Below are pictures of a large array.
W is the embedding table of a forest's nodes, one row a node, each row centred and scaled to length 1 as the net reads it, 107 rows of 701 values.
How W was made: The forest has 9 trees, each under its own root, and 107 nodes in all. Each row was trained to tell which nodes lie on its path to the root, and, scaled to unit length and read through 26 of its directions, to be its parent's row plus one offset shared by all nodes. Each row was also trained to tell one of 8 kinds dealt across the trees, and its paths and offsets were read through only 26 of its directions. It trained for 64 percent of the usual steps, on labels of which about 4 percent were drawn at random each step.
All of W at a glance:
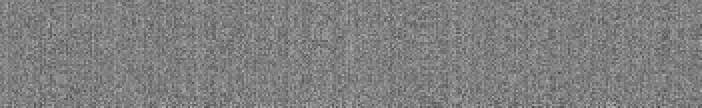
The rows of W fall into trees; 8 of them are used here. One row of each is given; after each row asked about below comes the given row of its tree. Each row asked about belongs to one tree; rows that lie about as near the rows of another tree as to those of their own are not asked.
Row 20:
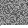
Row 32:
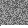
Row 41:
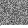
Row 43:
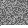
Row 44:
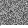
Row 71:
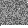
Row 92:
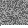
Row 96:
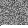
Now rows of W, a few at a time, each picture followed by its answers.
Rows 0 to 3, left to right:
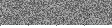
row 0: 43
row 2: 43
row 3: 20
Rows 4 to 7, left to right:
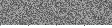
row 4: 71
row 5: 20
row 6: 71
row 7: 41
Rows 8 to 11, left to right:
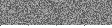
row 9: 41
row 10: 71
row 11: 41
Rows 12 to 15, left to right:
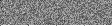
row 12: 43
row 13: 96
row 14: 44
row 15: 32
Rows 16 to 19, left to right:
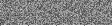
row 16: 43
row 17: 20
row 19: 71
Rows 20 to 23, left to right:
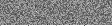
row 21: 92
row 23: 43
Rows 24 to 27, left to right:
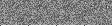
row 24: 32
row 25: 92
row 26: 92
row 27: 96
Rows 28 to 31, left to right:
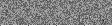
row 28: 32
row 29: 43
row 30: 32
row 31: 20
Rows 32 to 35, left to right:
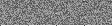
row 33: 41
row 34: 96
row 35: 96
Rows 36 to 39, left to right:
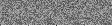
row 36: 44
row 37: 32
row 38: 96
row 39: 71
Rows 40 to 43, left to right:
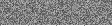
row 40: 71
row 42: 41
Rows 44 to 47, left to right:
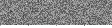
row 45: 71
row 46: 32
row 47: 44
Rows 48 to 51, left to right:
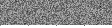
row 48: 71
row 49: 41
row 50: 96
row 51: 32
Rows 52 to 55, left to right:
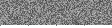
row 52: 41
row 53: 41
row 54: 96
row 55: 71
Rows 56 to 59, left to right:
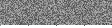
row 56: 20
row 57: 43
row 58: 92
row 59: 96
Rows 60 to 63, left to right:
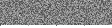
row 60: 71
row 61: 20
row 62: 96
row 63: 71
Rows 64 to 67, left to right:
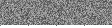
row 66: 96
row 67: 43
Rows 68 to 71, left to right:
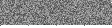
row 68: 43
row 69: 20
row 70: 44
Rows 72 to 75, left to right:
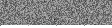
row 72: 41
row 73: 71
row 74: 20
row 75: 43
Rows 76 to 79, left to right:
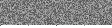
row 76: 41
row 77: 32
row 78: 41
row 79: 20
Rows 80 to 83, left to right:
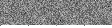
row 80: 20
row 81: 32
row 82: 92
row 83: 96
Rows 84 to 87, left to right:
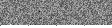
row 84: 41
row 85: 43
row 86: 32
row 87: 41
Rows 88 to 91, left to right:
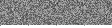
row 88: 92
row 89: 44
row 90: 71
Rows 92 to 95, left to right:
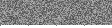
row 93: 43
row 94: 41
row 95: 41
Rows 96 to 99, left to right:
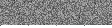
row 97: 44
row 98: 71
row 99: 96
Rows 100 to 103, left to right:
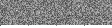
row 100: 96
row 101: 71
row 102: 92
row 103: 43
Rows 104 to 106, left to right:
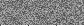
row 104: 44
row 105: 96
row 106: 43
